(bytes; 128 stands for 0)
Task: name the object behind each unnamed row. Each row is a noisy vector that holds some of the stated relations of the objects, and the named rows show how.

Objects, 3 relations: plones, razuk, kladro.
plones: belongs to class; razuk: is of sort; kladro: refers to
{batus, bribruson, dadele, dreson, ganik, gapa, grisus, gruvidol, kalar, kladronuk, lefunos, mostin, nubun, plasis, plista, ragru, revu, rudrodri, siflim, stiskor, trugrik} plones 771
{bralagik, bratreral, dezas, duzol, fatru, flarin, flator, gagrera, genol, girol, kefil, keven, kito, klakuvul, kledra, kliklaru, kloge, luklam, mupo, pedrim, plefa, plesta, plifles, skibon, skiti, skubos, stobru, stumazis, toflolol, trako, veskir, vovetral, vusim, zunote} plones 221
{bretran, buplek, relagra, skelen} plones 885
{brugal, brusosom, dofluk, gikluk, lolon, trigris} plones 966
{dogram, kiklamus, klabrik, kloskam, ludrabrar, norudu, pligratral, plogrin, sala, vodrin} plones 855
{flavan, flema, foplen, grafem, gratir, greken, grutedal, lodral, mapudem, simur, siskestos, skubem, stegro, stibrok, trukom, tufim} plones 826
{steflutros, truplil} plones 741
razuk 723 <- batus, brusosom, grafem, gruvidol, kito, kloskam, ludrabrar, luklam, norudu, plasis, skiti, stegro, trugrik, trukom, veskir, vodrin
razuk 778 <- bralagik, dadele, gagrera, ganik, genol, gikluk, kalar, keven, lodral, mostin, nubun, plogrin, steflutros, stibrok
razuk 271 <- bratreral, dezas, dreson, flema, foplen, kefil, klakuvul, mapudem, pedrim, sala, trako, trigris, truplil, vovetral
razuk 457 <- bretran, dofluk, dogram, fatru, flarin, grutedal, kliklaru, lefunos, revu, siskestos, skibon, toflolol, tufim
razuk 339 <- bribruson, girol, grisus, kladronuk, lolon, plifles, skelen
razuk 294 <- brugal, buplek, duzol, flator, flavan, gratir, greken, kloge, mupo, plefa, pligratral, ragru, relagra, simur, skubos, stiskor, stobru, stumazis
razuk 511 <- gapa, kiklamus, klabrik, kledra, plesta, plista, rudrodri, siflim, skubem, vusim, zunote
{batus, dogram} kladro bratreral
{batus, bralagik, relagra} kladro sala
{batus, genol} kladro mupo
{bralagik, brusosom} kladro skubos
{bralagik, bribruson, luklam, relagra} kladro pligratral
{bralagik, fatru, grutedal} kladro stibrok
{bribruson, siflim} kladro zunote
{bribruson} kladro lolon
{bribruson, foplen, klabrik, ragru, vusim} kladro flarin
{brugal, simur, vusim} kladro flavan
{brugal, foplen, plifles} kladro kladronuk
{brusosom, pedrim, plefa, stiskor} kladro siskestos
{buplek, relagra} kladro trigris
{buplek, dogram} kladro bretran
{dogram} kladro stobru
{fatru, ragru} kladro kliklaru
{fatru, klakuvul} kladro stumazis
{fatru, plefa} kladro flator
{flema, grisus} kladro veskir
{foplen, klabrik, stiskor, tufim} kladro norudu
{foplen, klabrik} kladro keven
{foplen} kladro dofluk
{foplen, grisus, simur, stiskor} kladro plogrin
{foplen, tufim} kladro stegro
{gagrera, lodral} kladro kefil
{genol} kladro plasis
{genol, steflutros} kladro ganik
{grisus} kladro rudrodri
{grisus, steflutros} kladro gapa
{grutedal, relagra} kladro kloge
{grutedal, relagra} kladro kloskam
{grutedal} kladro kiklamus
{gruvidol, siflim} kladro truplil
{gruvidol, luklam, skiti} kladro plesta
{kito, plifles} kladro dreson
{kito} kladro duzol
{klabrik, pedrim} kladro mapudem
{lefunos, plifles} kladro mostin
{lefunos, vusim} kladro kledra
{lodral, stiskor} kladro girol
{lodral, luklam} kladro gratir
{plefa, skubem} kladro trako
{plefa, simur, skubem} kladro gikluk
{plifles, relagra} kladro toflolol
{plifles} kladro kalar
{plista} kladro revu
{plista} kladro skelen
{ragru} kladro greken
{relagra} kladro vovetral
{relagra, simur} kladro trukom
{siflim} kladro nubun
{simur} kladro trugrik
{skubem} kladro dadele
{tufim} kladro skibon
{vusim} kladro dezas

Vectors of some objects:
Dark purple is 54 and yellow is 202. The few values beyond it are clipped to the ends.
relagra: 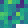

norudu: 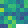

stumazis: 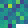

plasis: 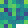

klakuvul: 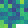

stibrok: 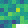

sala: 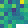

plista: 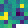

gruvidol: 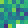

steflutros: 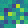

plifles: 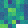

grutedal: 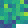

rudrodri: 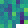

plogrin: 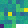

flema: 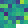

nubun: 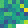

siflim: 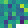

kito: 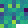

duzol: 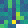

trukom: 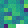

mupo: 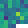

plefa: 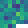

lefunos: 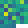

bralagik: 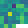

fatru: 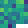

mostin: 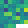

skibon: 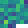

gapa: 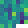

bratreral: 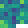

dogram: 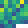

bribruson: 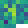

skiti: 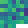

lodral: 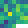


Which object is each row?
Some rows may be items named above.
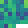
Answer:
trugrik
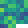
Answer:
norudu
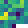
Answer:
revu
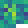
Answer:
kladronuk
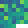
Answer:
mapudem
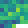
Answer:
stibrok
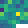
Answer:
simur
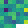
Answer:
ganik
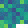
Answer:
trako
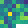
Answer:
gagrera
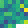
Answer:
nubun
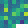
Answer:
skubem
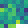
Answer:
brusosom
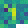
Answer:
grisus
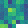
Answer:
plifles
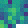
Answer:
girol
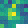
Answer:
lolon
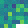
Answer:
keven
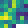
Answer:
skelen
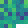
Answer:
trugrik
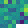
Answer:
kiklamus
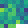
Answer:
brusosom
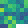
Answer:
norudu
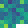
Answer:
trako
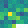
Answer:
gikluk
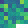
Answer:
foplen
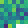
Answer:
gruvidol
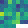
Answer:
brugal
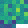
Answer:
siskestos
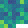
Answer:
pedrim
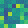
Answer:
genol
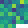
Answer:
trigris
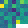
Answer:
truplil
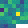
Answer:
gratir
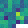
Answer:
stobru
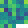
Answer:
plasis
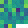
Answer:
batus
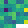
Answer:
ganik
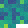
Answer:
dezas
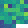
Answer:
tufim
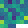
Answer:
kefil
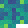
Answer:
dezas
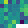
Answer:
klabrik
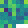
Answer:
plasis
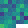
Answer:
kledra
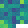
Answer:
bratreral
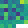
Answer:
dreson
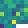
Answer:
pligratral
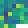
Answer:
genol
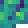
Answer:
buplek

